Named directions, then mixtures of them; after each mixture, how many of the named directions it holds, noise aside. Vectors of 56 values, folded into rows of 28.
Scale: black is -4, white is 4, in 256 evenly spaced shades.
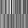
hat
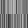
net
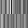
one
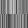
one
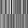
one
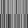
one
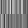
two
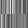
two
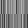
one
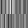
two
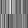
two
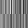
one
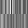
one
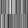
two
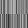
one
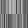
two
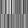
one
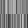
one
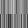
one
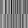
two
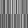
two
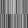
one
